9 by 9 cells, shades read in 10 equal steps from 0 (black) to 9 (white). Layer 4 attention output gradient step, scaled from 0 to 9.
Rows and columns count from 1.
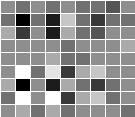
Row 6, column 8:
5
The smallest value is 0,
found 2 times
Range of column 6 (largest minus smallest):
2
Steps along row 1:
down up down up down same down up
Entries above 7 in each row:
0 0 0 0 0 2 0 2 0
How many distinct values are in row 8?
6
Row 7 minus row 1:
1 -4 0 -3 1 0 -2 1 0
